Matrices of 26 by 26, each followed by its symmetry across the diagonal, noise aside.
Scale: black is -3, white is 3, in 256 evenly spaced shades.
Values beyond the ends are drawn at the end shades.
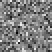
neither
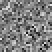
symmetric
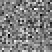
antisymmetric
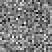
antisymmetric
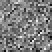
symmetric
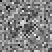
symmetric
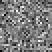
neither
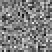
neither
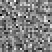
antisymmetric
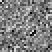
symmetric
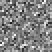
symmetric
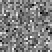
neither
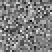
antisymmetric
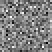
antisymmetric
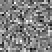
antisymmetric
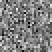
neither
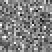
neither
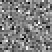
antisymmetric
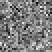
neither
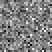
antisymmetric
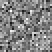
symmetric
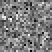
neither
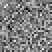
symmetric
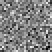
symmetric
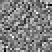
symmetric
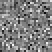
antisymmetric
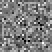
symmetric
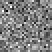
antisymmetric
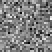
neither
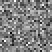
neither
